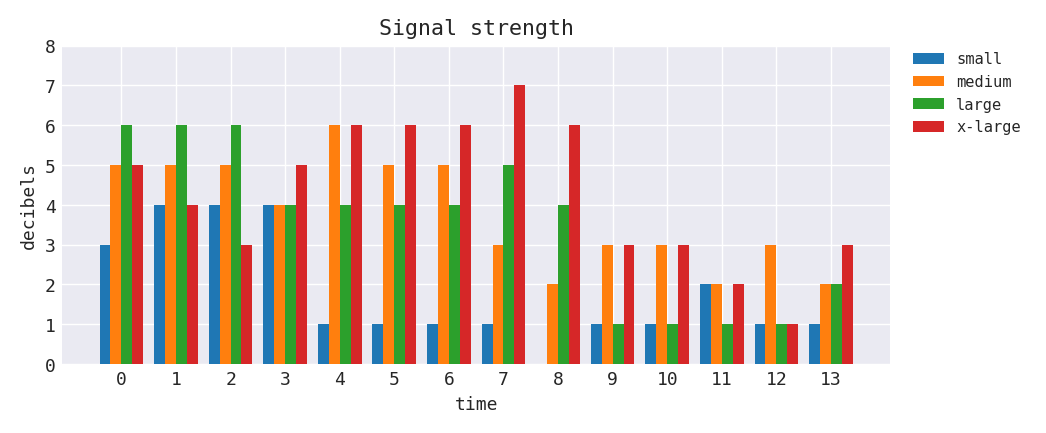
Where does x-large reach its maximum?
7
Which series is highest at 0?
large
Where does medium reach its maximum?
4
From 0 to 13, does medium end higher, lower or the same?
lower
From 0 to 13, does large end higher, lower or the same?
lower
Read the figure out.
Title: Signal strength
x-axis: time, ticks 0 1 2 3 4 5 6 7 8 9 10 11 12 13
y-axis: decibels, ticks 0 1 2 3 4 5 6 7 8
Legend: small, medium, large, x-large
Values:
small: 3 4 4 4 1 1 1 1 0 1 1 2 1 1
medium: 5 5 5 4 6 5 5 3 2 3 3 2 3 2
large: 6 6 6 4 4 4 4 5 4 1 1 1 1 2
x-large: 5 4 3 5 6 6 6 7 6 3 3 2 1 3
